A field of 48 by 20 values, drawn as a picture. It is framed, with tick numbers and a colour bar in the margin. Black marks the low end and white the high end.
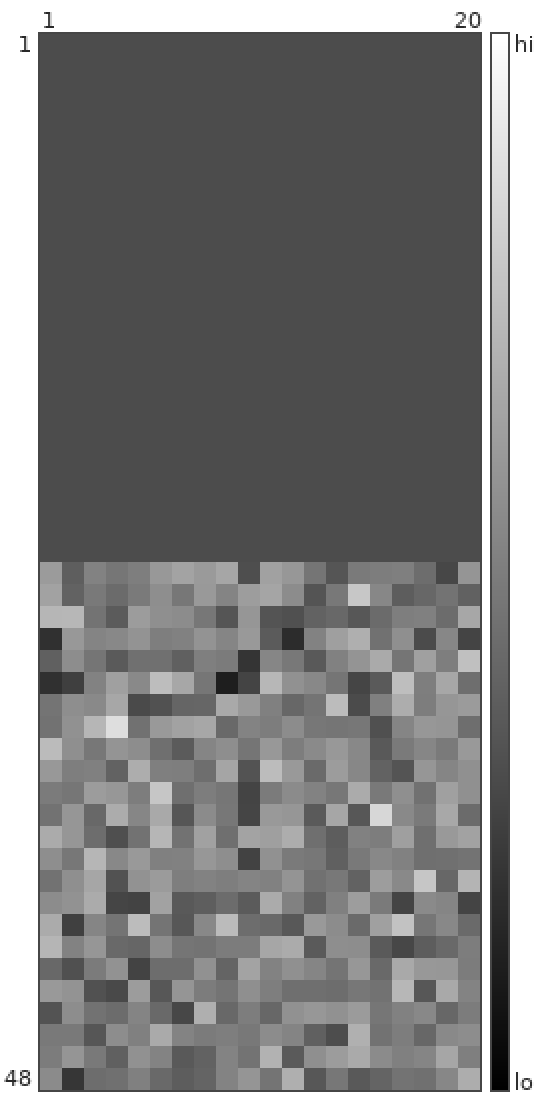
It is made of 2 by 1 panels. Panel 1,1: low, flat. Panel 2,1: middling, fine-grained, strong in contrast.
